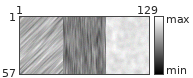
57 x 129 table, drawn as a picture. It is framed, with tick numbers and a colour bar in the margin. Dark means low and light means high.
It is made of 1 by 3 panels. Panel 1,1: high, slanting up to the right. Panel 1,2: middling, streaked downward. Panel 1,3: very high, blotchy, faint in contrast.
